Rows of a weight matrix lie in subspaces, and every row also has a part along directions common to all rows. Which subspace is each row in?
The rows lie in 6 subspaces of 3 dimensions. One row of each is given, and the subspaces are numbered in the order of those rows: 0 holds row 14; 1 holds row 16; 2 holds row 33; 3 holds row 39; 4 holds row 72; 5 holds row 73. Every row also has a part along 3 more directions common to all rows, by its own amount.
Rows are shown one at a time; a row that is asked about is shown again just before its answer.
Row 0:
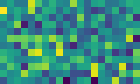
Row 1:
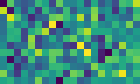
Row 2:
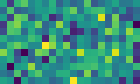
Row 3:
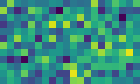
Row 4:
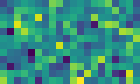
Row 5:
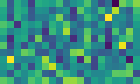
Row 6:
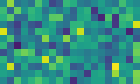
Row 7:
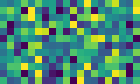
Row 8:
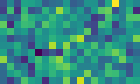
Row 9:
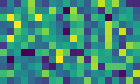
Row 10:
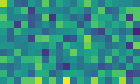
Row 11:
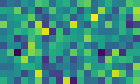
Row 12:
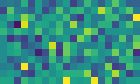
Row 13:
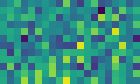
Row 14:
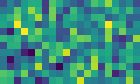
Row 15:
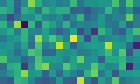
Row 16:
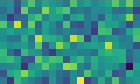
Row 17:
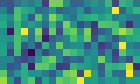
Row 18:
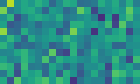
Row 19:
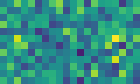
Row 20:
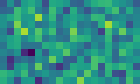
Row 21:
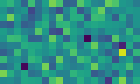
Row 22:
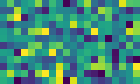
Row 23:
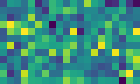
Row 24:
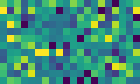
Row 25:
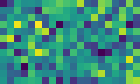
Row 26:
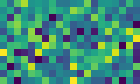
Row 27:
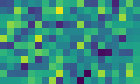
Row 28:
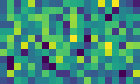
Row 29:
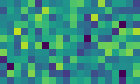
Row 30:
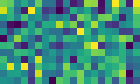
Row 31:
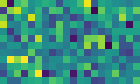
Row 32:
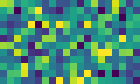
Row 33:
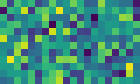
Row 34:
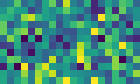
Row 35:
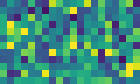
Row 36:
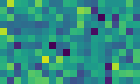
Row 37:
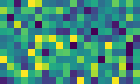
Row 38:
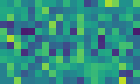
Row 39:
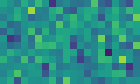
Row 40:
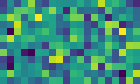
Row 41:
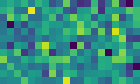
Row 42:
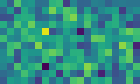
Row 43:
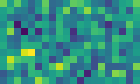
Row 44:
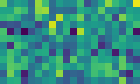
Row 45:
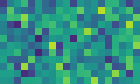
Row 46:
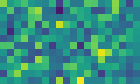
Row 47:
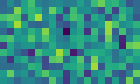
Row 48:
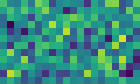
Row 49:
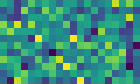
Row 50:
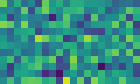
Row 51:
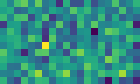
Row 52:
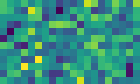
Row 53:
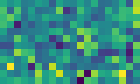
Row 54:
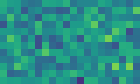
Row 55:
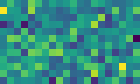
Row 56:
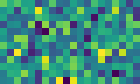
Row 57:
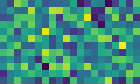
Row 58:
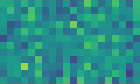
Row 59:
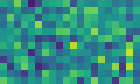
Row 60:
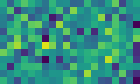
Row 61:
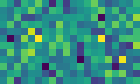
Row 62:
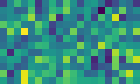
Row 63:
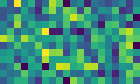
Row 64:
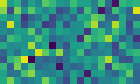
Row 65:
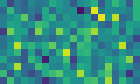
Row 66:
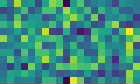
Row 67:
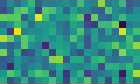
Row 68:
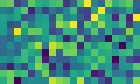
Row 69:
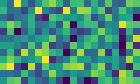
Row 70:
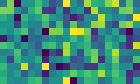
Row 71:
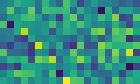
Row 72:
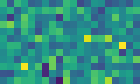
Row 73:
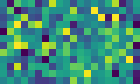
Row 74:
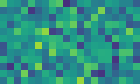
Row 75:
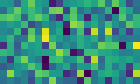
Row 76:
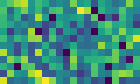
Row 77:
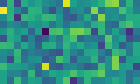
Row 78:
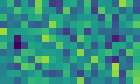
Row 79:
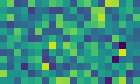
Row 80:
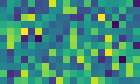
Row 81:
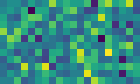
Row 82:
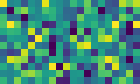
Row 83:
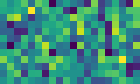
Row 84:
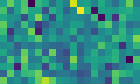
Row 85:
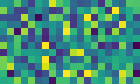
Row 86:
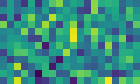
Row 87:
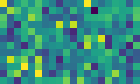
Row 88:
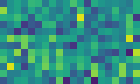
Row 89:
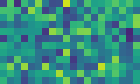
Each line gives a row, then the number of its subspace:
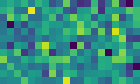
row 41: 3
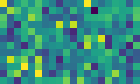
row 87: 2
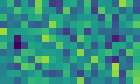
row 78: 5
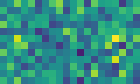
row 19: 5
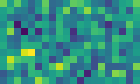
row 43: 0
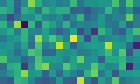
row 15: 1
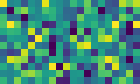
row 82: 1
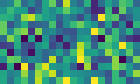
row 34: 3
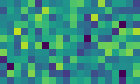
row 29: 0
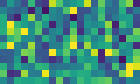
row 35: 3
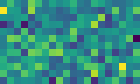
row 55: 1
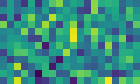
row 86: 5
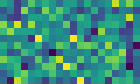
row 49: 1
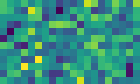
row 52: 2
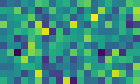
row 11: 2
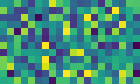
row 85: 0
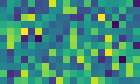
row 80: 3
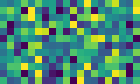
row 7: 2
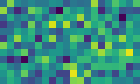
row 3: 2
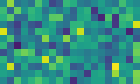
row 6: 5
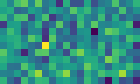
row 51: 5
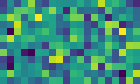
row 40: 0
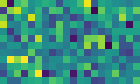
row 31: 2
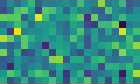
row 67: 0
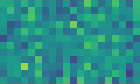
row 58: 2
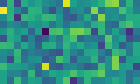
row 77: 4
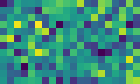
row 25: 2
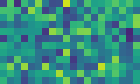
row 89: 4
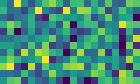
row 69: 0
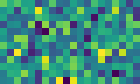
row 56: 2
